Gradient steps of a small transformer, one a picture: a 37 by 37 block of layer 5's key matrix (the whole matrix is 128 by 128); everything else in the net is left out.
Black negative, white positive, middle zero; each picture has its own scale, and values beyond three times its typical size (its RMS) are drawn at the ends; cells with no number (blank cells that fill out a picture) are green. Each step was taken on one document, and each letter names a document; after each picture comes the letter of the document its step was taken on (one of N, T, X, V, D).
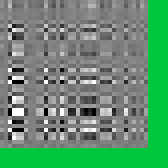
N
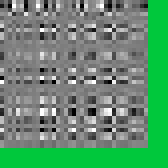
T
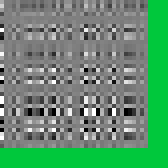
T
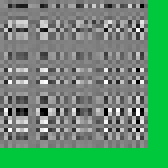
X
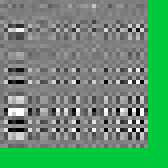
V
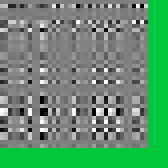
X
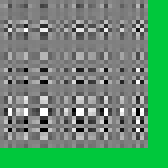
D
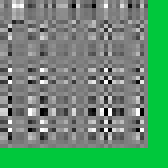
N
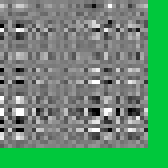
D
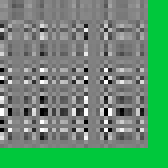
N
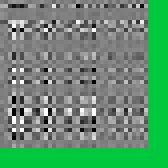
X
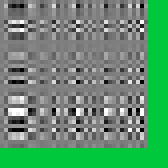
D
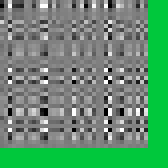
N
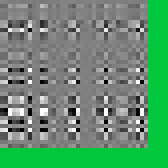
V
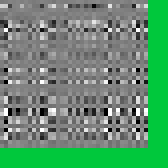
V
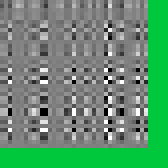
N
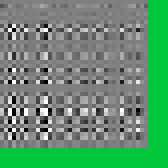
V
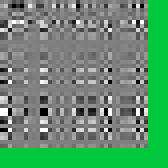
D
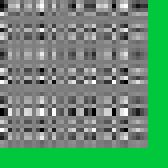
T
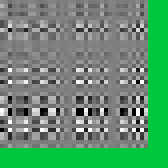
D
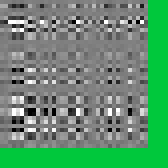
D
